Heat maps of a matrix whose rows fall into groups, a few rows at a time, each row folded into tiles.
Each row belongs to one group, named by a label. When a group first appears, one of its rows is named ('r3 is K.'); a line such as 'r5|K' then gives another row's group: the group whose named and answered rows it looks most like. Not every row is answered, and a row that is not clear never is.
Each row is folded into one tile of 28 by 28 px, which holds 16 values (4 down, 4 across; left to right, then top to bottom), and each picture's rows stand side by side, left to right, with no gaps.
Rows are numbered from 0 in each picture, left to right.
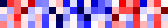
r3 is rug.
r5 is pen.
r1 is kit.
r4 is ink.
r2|rug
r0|pen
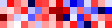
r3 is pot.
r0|ink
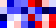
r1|pot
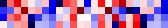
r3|pen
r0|pen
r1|rug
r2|pen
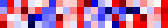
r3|kit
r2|ink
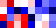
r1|rug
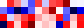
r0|pot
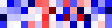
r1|pen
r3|rug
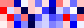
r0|kit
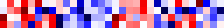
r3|rug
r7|kit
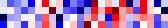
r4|kit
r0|rug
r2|rug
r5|kit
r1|pen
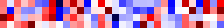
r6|pen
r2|pen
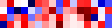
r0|pot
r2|ink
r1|pen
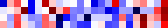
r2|rug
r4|kit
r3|rug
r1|pen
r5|ink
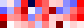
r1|pen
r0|ink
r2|ink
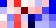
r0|pen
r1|rug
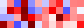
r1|ink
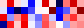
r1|pen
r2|pen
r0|pot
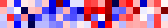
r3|ink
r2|kit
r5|pen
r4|pen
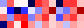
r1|pen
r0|pot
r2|pen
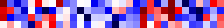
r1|pot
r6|kit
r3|rug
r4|rug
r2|kit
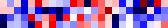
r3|pen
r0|rug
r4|rug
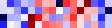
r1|ink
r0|rug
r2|pen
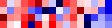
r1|pot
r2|pen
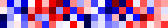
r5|ink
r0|rug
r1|ink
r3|rug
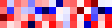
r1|pot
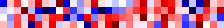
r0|pen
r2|kit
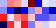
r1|kit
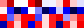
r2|pot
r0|pot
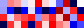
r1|pot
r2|kit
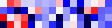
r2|rug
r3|rug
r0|pot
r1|rug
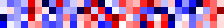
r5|pot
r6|rug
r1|kit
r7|pen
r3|kit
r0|rug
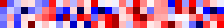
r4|ink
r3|pot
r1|ink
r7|pot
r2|kit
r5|ink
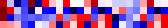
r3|pot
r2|pot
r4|rug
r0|kit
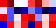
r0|pot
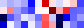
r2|rug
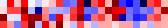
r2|ink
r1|ink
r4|kit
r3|pen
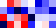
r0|pot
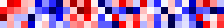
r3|kit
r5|kit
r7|pot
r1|rug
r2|pen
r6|rug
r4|pot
